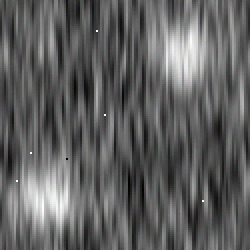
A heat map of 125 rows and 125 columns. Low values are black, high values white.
Lone odd cells: 6, 5 higher and 1 lower than their neighbours. Histogram: skewed, a long tail of high values. Slope: none. Bumps: two.
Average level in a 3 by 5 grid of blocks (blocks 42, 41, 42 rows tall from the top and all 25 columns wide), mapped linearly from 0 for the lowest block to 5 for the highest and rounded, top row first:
1 0 0 5 2 / 0 0 0 1 0 / 4 3 0 0 0
